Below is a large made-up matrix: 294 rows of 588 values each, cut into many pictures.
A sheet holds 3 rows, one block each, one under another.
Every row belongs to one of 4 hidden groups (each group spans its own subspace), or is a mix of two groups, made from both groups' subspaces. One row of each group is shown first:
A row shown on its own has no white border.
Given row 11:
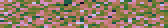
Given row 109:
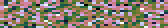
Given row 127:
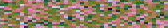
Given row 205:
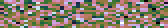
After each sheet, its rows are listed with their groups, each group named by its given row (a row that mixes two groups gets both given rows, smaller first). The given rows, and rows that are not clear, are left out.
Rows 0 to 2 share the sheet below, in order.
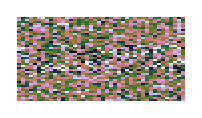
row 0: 109
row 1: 127
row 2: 11
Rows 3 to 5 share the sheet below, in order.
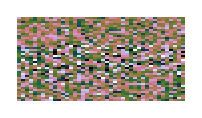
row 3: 127
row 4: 205
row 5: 109
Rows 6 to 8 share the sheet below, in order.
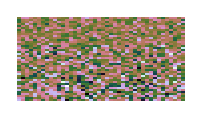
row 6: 205
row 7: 205
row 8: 127
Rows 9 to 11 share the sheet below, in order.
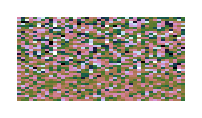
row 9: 109 and 205
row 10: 205
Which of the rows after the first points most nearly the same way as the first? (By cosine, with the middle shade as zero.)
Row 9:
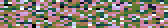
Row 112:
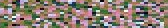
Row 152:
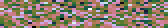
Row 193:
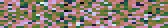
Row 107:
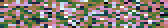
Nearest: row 152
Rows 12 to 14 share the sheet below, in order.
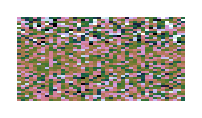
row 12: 205
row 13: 11
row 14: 11
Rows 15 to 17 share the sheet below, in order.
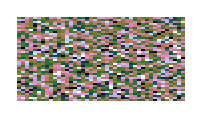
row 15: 109
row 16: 109
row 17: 11 and 109
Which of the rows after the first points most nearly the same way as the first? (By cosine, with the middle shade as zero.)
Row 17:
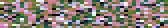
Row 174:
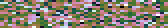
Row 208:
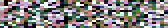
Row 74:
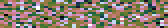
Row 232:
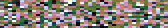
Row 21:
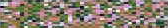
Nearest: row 174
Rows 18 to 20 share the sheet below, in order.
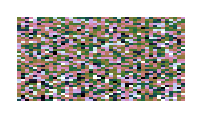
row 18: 11
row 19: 205
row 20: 109
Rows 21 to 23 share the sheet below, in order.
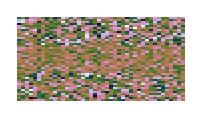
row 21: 127
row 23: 11
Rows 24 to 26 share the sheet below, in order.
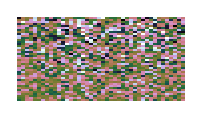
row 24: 127
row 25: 11
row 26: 127
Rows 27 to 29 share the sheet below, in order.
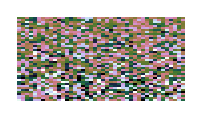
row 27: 11
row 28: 109
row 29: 127
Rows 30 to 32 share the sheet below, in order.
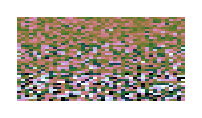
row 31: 205
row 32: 11 and 205
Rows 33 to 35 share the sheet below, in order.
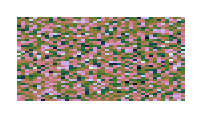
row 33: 11
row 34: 205
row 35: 127
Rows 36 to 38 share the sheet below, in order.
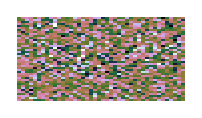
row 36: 205
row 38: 11
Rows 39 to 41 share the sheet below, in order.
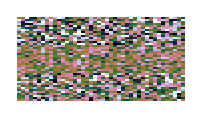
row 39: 11
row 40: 11
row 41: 205
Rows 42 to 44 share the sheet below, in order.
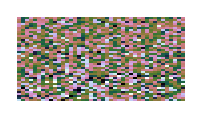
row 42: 109
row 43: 109 and 127
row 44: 11 and 205
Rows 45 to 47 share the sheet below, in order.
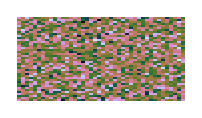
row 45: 11
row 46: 127
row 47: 11
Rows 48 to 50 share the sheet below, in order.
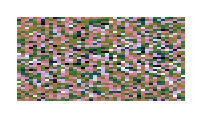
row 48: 11
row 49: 11
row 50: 205
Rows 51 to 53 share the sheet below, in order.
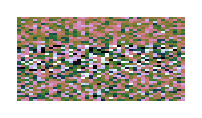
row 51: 109 and 127
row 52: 11
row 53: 11
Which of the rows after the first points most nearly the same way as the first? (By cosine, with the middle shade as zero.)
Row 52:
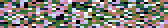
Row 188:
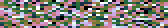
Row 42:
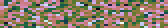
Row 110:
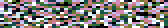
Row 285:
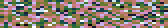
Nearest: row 188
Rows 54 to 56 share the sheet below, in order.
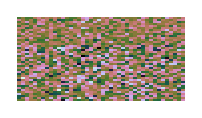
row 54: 11
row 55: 11
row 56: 11 and 127
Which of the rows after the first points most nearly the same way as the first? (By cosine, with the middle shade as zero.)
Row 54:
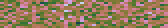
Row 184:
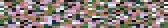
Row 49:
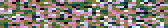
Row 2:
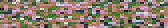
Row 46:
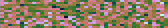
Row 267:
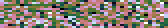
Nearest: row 2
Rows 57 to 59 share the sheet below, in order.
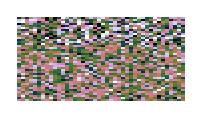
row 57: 127
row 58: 127
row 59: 109
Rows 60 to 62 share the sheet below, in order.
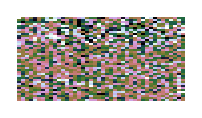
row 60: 127
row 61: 11
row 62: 109
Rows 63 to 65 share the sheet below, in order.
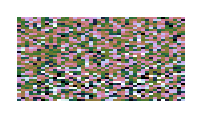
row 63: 205
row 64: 127
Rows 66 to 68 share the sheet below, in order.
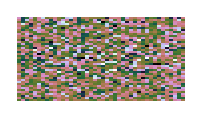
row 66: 109
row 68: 109 and 205
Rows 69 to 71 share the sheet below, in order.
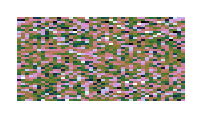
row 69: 109
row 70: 127
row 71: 127
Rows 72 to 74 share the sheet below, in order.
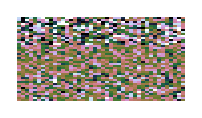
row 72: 109
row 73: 205
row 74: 205
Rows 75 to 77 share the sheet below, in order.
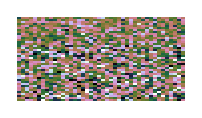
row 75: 127
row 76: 109
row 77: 127
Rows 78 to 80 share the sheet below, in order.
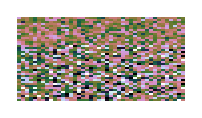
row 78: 127
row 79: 205
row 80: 205
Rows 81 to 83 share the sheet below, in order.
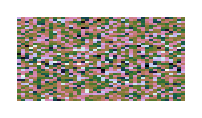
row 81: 11
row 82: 11
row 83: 109 and 127
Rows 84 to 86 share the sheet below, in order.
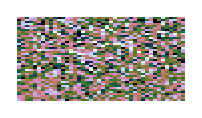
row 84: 11
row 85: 127
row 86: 127
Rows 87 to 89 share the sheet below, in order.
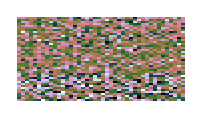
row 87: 205
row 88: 205
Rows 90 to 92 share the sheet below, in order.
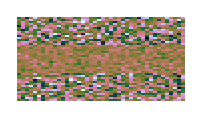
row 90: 11
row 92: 109 and 127
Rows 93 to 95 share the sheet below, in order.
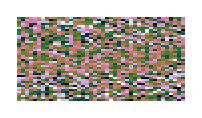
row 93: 109 and 127
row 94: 109 and 205
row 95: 109
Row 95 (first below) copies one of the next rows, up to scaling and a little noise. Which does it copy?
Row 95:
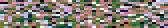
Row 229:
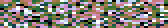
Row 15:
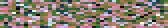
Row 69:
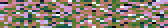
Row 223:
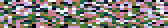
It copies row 69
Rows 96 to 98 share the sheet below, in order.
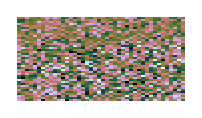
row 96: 127
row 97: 127
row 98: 127
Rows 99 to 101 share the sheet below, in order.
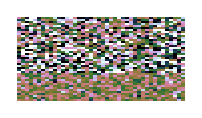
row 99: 11 and 109
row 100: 11
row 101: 205
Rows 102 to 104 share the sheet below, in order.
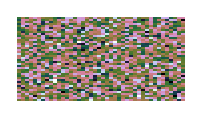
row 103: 11
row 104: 205
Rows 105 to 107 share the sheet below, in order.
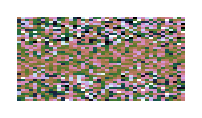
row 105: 205
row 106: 205
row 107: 127
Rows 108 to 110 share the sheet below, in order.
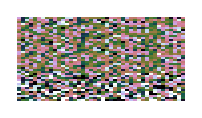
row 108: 109
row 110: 11
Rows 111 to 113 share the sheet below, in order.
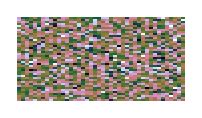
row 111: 205
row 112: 11
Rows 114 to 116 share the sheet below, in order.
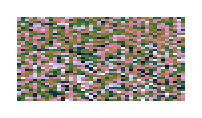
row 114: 109
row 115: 127
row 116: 127
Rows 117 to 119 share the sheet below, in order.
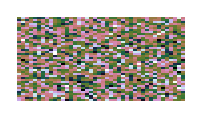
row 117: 109
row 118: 205
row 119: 127
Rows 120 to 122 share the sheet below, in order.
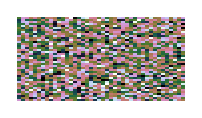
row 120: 205
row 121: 109
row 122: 11
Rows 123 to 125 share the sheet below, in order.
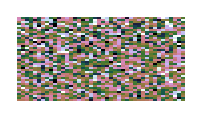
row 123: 205
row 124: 109
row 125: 205
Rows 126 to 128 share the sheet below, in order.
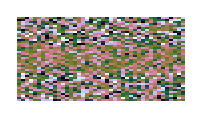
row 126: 11 and 109
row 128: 109
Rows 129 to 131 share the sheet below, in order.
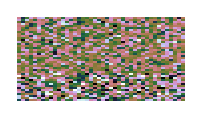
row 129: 109
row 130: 205
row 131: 11 and 109
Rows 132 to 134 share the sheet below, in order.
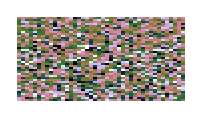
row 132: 205
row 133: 11 and 109
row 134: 127
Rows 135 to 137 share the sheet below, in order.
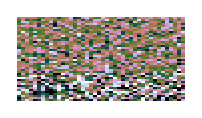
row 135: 205
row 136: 109 and 205
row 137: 109 and 127
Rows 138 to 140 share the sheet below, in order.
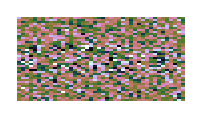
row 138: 127
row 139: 11
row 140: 205
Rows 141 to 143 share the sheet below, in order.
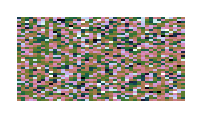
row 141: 11
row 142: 205
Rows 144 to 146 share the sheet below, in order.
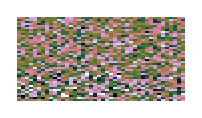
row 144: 11
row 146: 11 and 109
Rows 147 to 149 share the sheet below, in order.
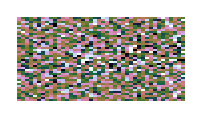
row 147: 205
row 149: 205
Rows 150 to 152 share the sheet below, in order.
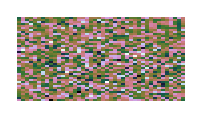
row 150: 11 and 109
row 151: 127
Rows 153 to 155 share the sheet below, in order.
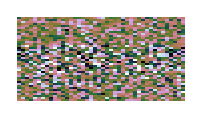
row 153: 127
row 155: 109 and 205
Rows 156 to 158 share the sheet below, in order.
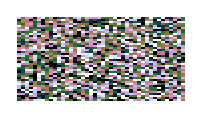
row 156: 11
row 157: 127
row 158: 11
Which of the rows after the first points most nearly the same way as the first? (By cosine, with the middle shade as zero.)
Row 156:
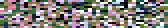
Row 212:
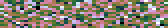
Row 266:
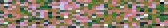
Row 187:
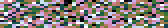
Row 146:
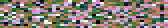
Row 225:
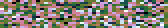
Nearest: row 225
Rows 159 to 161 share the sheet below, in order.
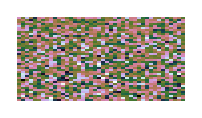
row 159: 11
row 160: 11 and 127
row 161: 109
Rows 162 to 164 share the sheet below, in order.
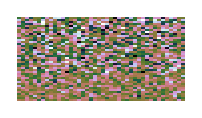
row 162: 11
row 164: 205
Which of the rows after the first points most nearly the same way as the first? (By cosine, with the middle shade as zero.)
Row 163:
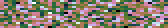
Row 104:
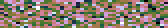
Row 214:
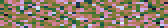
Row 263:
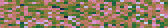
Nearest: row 263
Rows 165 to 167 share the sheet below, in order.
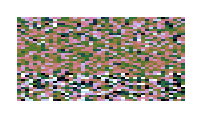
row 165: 205
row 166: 109 and 127
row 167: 109
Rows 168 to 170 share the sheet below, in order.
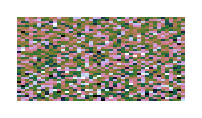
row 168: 205
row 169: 127
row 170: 11
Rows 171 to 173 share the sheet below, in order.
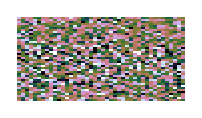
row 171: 11 and 109
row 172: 205
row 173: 109
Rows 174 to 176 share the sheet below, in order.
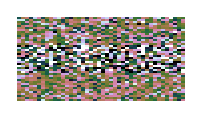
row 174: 11 and 109
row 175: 11
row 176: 127
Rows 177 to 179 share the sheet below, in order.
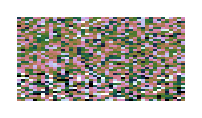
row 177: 11
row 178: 127
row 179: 109
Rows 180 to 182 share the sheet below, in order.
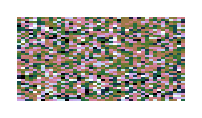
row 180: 11 and 109
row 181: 109 and 205
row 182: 127
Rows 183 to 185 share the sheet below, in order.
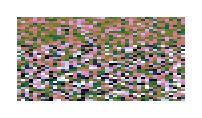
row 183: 127
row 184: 205
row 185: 109
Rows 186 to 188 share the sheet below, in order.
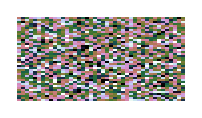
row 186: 109
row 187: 11
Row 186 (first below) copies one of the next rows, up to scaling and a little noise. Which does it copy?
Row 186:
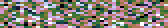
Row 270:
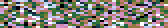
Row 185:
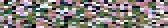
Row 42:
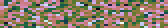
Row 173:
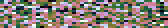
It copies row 270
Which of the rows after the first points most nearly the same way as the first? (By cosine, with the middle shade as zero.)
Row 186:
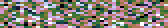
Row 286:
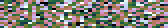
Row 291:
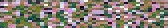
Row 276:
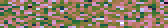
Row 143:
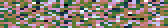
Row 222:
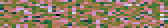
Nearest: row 276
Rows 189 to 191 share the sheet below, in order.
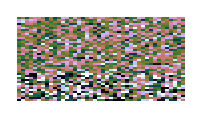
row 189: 127
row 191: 11
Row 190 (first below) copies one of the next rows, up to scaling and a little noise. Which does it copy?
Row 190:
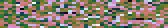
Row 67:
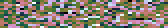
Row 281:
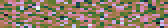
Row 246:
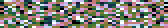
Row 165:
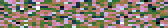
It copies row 67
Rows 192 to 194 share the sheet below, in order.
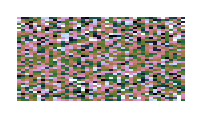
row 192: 205
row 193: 11
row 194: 11 and 127
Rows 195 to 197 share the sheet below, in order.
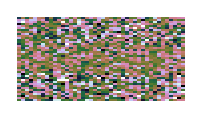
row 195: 127
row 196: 109
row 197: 109
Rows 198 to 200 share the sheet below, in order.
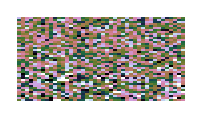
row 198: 11
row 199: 109
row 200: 109
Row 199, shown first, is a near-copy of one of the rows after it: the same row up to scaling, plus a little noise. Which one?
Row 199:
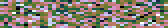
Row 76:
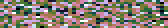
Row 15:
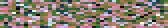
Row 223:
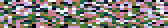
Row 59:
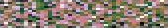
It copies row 15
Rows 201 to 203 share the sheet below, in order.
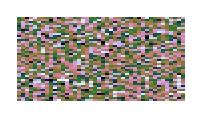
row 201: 11
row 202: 11
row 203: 109
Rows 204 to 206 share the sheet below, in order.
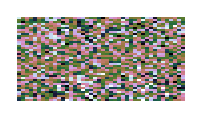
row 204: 127
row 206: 127
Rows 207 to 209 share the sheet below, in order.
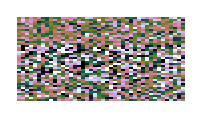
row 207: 127 and 205
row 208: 109
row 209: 11 and 205
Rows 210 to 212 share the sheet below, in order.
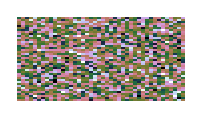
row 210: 11
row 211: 127
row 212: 205
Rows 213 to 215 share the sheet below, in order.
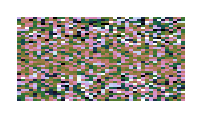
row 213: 11
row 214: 205
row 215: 127
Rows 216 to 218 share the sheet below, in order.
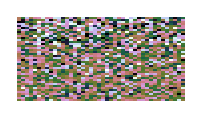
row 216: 109 and 127
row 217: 205
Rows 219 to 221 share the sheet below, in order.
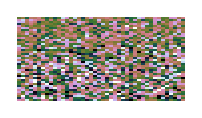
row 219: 127
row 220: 127
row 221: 109
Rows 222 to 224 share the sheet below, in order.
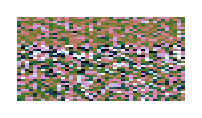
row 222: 109
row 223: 109
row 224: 127
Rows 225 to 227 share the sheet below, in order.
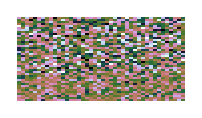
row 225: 11
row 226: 127 and 205
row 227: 127
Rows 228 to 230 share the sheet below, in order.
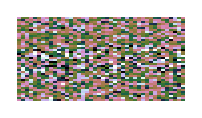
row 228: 109
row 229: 109
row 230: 109
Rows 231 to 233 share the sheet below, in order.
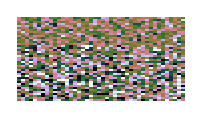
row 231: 205
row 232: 11
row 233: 109
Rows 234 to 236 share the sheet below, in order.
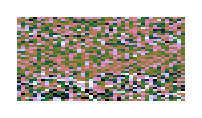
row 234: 11
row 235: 109 and 127
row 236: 109 and 127
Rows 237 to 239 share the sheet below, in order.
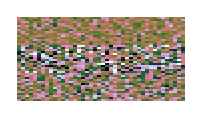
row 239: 11
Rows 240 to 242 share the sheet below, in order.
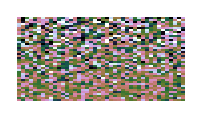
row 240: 109
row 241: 205
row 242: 109
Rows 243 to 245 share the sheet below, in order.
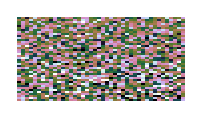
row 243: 11
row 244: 11
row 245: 11
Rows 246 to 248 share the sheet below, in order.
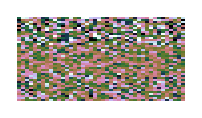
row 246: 205
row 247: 109
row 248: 11 and 205
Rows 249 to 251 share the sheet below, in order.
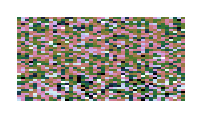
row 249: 109
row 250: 11
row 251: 127
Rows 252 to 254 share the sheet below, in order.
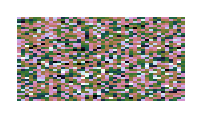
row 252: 127
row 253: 11
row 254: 11
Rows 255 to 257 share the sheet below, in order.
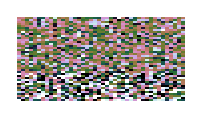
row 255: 11 and 205
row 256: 11
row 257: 11
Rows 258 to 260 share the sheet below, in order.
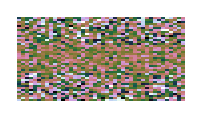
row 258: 11
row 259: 11
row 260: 11
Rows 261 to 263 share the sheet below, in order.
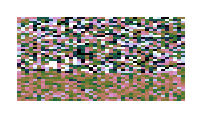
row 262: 109 and 127
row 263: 127
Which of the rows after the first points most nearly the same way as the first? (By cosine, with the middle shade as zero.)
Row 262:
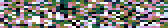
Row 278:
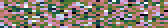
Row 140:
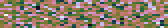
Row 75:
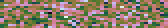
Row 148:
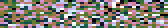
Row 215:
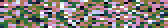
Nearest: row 278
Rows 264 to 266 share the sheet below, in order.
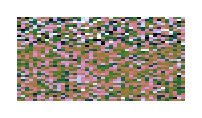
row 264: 11
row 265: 109 and 205
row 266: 109 and 127
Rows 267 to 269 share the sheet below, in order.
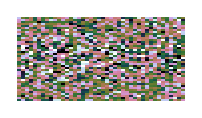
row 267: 127
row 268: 109
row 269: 109
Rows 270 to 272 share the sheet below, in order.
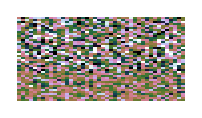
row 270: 109
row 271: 205
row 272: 109
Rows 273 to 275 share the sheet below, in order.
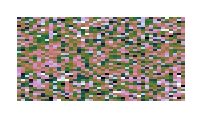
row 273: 11
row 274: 127
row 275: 109
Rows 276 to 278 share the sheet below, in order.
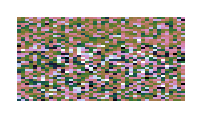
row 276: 109 and 205
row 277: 127
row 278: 11 and 109
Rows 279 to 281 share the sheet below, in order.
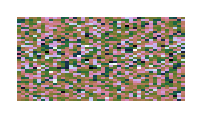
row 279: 127
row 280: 205
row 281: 205
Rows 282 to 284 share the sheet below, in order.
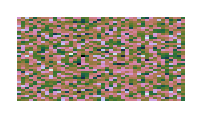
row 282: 11
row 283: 11 and 109
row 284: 11
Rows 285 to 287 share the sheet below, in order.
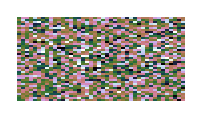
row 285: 109 and 205
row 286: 11
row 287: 127 and 205
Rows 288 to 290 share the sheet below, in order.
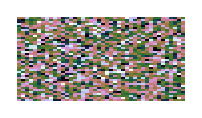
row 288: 127
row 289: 11
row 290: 109
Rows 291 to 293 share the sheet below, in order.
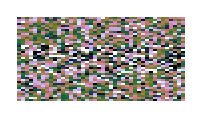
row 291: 127
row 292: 109 and 205
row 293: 11 and 109
